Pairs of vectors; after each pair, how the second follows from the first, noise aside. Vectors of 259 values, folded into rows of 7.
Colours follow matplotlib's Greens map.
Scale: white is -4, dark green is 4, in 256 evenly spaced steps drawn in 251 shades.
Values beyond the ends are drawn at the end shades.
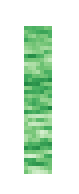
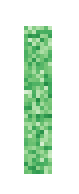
shuffled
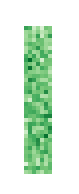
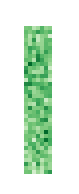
reversed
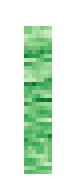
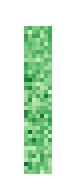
shuffled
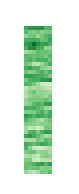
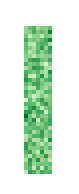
shuffled
